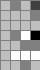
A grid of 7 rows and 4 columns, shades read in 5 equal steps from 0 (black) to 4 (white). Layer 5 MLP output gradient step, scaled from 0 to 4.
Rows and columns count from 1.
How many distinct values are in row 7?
2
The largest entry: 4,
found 4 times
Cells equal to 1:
1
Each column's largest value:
3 4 4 4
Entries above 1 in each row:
3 4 4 3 4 4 4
